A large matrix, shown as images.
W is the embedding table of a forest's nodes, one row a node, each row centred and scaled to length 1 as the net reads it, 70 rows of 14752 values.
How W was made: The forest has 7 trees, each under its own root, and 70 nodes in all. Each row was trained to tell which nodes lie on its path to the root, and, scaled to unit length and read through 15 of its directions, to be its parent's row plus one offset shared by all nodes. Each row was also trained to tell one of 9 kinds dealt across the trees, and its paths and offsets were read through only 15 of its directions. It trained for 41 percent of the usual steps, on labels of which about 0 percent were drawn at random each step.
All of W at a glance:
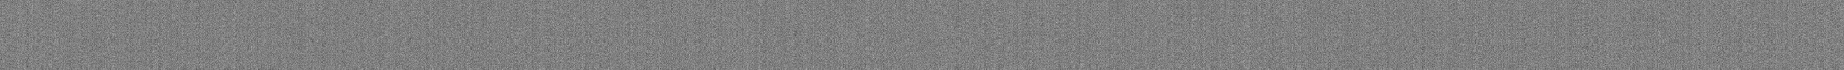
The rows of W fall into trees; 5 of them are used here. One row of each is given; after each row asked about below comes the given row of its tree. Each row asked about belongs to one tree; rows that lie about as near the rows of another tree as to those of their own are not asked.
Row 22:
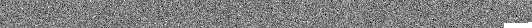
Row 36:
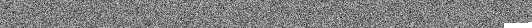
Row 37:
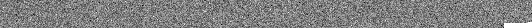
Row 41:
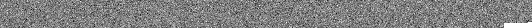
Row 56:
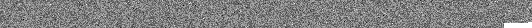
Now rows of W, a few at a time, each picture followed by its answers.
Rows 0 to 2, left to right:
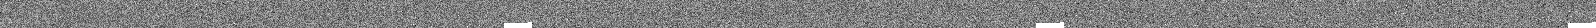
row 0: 37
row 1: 22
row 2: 37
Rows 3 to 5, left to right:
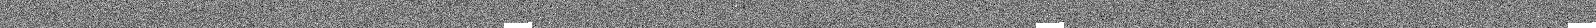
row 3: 56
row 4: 41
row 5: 41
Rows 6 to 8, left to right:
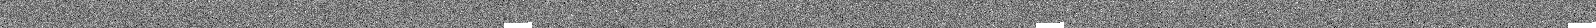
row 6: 37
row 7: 36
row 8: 37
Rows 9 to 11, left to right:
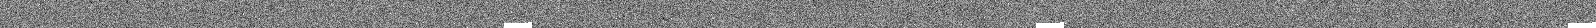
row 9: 56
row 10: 22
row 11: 36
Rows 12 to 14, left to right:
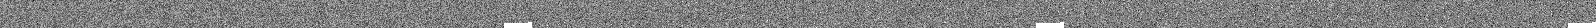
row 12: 56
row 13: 56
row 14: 36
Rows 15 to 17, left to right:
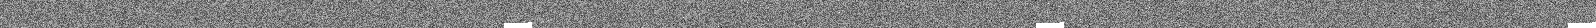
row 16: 37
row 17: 36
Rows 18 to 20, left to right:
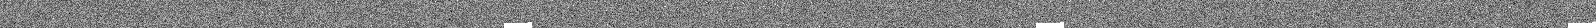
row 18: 41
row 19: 56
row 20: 56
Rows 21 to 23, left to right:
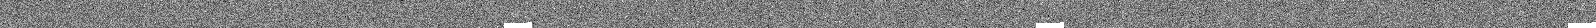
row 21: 37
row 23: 41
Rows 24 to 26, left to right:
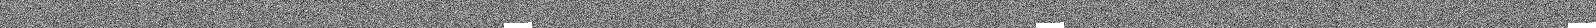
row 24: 36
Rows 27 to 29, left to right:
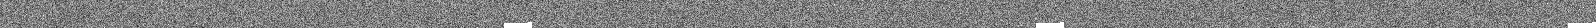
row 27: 37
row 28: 36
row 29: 22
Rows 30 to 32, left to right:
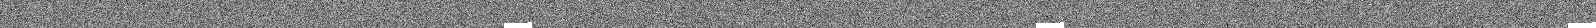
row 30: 56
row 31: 56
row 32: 41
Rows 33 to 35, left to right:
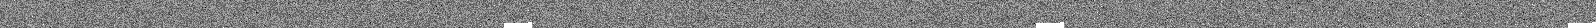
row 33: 36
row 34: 56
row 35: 56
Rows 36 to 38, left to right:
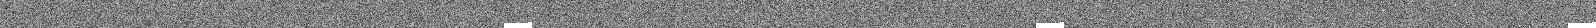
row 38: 22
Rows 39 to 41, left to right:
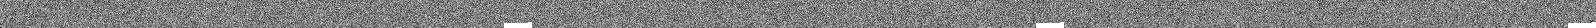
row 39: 41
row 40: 41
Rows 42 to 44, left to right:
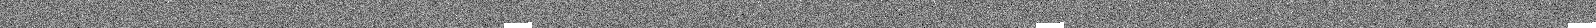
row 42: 41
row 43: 36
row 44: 36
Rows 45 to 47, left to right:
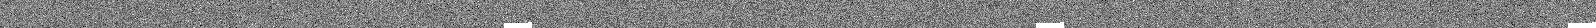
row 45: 22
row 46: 56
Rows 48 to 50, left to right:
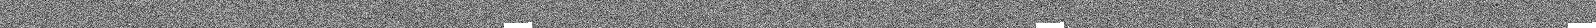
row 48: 36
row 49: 56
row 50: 22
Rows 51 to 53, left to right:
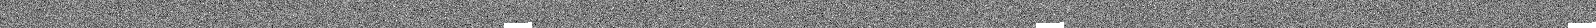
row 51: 22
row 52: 41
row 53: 37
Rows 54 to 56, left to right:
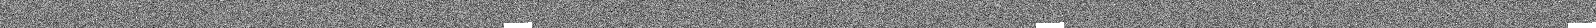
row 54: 36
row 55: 41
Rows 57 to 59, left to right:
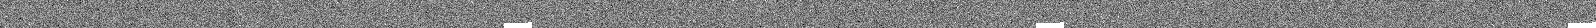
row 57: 22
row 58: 36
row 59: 36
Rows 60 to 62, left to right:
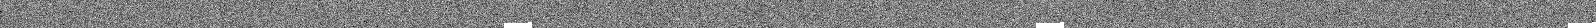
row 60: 56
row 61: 22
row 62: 41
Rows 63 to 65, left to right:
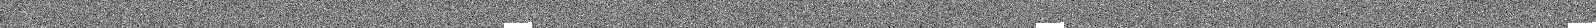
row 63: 56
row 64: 22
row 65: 56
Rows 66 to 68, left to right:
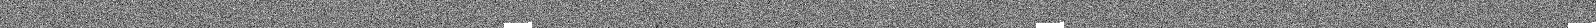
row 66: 56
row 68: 37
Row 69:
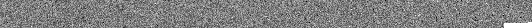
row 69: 37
